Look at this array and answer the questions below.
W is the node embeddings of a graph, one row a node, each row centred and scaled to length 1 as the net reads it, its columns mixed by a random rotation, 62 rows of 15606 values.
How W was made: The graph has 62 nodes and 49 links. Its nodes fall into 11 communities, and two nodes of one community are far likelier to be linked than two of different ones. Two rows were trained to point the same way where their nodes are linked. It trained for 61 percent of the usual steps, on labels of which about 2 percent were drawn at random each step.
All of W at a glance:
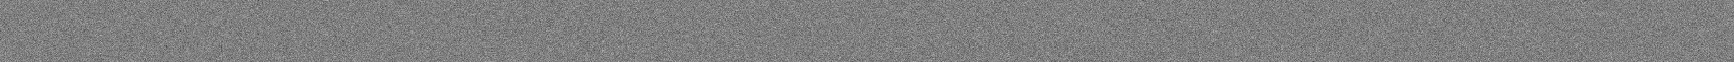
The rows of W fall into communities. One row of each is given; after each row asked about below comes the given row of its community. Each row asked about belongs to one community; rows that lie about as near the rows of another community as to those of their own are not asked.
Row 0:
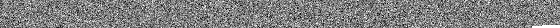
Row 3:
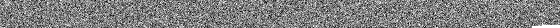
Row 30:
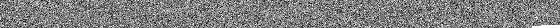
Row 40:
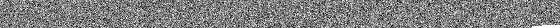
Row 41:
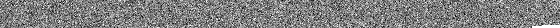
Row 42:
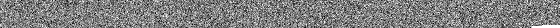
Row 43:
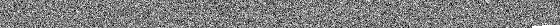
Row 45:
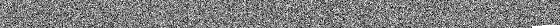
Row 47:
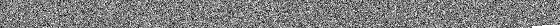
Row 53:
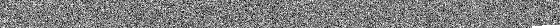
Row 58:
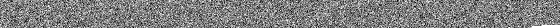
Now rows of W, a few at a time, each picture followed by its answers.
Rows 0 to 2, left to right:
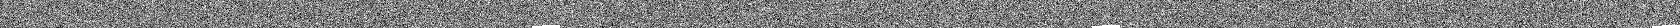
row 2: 40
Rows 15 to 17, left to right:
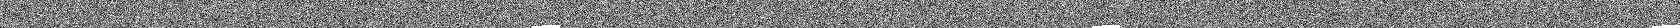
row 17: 3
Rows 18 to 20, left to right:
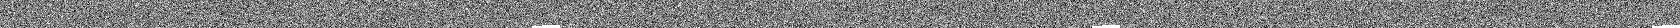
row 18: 43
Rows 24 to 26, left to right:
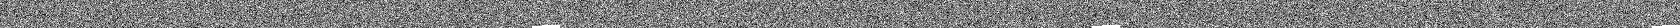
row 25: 42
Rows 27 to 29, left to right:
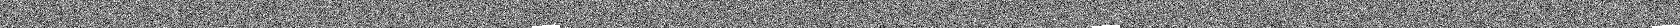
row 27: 53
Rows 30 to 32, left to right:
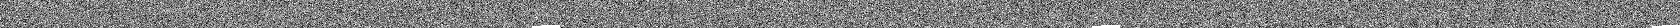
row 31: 30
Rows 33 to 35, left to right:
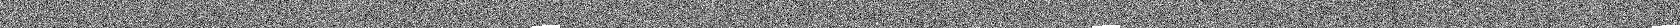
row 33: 30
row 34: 0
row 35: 53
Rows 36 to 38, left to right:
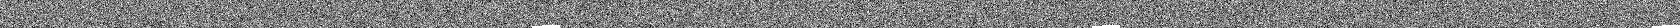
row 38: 3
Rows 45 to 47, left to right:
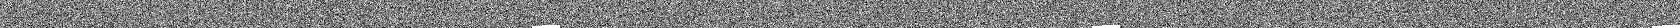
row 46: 47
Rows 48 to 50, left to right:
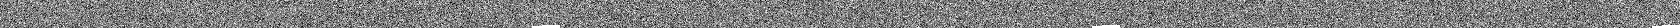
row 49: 45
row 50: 41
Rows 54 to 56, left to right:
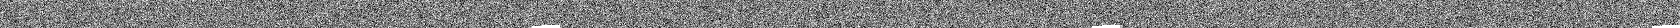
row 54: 58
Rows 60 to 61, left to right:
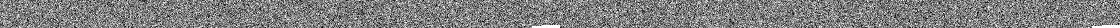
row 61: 47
